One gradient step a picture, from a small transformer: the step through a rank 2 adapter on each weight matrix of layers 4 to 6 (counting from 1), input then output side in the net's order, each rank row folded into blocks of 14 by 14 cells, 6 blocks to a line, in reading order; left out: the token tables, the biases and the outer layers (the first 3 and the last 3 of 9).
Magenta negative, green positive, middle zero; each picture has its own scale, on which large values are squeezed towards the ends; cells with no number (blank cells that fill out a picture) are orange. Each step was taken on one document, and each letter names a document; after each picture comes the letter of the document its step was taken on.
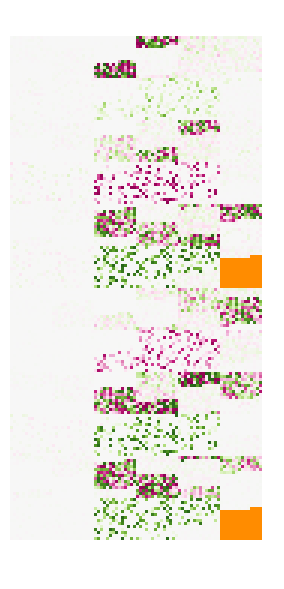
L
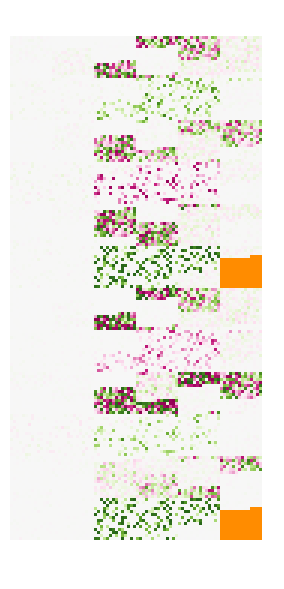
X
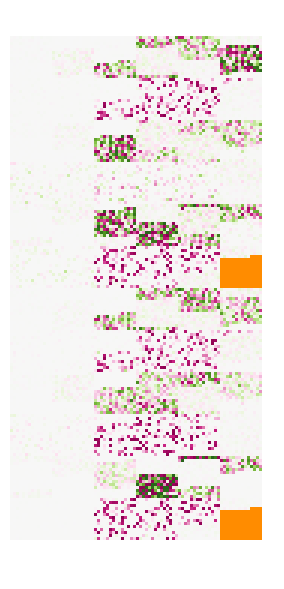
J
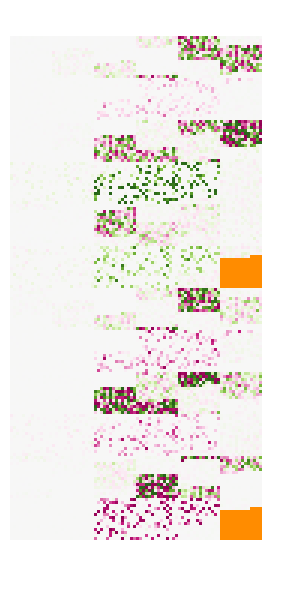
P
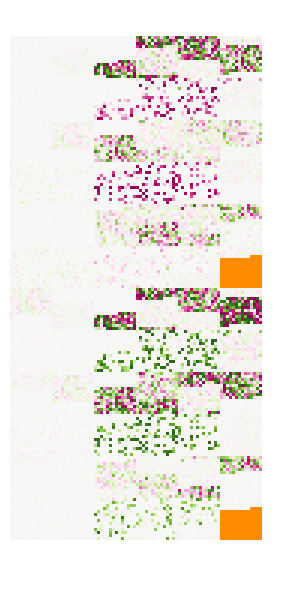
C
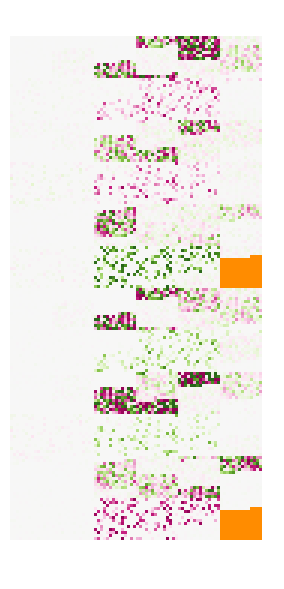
L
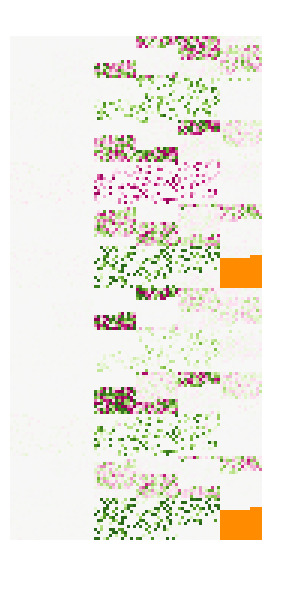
X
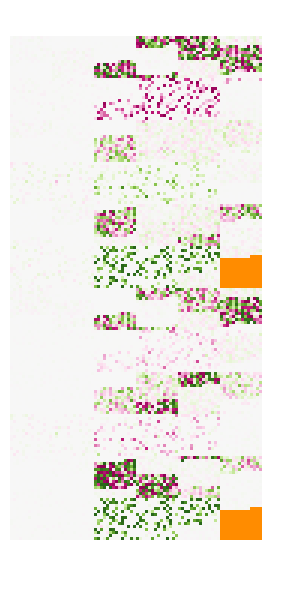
L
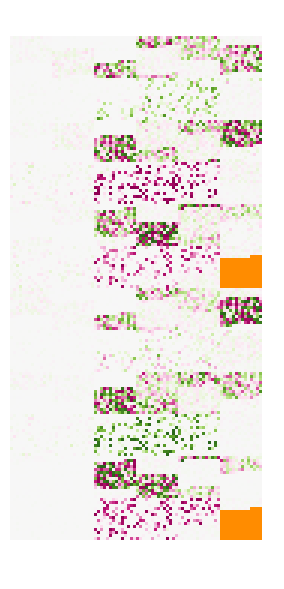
J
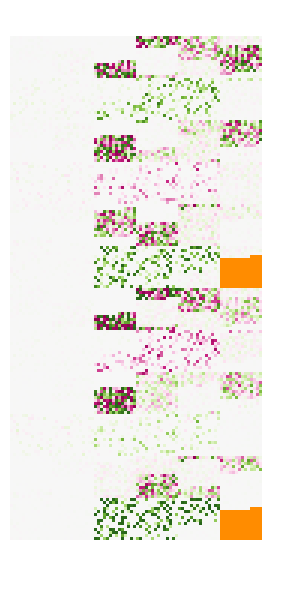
X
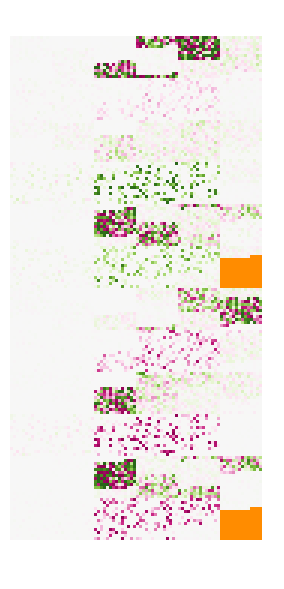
L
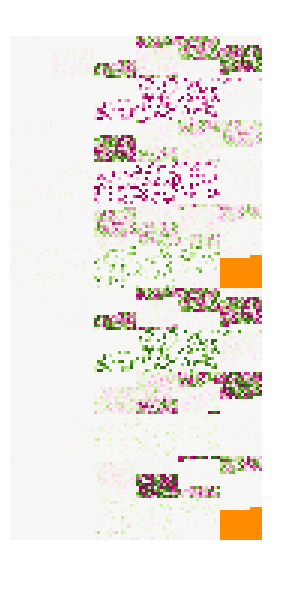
C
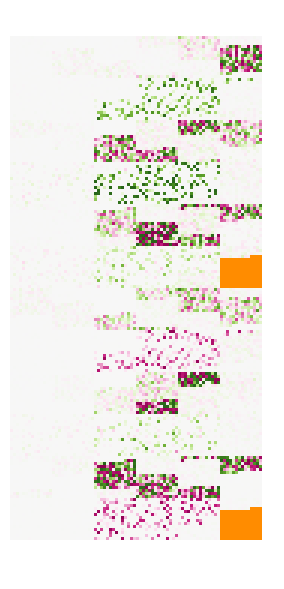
P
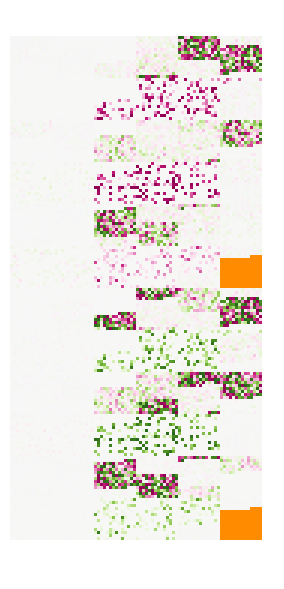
C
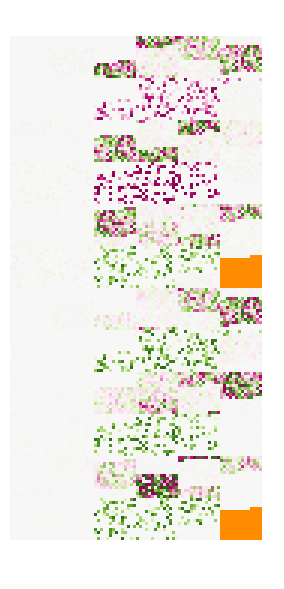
C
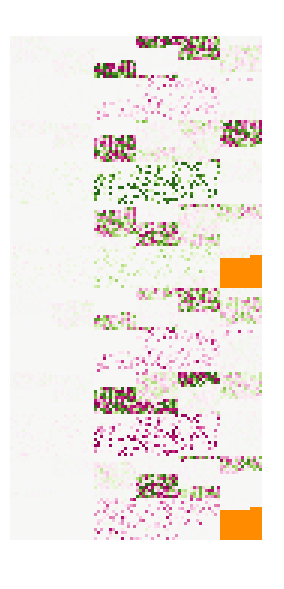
P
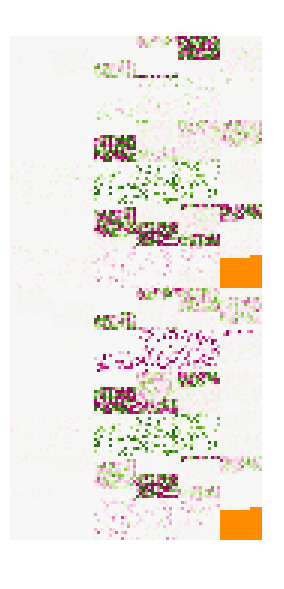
P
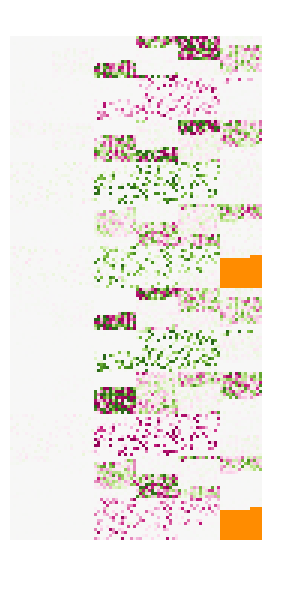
P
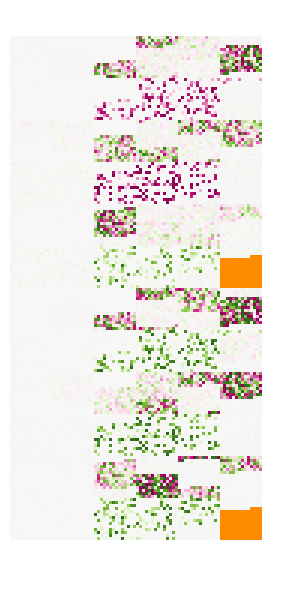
C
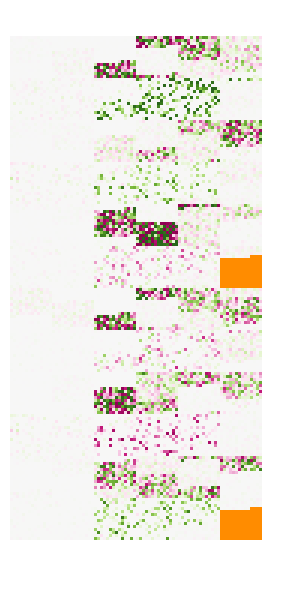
X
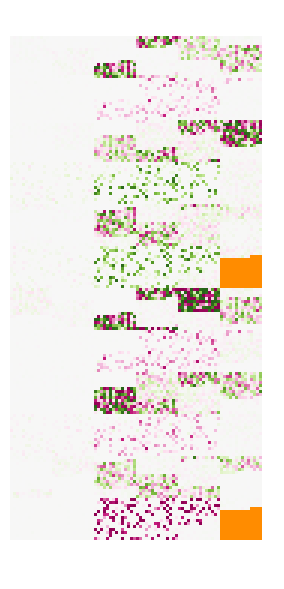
P
